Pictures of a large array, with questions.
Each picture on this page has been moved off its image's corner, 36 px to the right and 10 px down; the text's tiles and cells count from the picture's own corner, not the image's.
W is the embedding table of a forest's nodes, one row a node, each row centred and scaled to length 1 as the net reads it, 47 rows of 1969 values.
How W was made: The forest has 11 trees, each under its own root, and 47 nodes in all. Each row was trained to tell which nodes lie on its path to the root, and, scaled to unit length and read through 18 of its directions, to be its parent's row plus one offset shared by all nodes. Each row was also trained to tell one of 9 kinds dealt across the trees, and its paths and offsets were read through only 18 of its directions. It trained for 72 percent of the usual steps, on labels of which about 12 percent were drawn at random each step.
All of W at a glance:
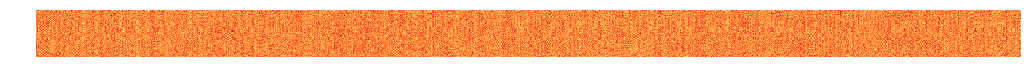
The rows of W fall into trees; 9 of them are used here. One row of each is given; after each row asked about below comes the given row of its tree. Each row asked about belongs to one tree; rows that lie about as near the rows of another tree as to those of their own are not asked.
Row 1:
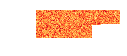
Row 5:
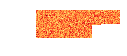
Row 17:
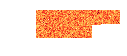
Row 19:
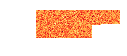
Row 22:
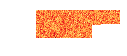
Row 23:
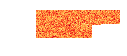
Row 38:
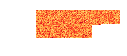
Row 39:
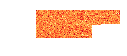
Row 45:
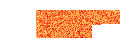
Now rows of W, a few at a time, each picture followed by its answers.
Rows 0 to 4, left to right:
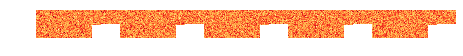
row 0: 39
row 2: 1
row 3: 22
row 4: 45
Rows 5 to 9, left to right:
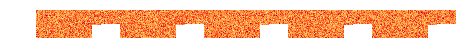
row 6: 1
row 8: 23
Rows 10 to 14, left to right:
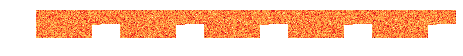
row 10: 45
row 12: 39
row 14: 39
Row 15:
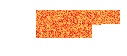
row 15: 23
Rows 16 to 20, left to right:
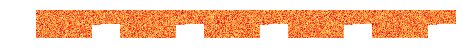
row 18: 17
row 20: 22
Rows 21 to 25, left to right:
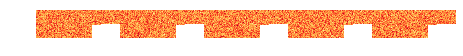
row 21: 17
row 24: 19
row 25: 5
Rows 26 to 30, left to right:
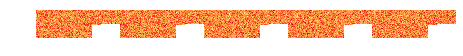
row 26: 1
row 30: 5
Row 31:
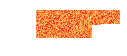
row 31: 19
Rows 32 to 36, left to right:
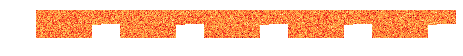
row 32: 38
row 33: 5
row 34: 39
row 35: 23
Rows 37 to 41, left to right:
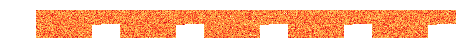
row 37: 38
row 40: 38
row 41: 17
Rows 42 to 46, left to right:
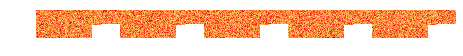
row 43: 23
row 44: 1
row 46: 39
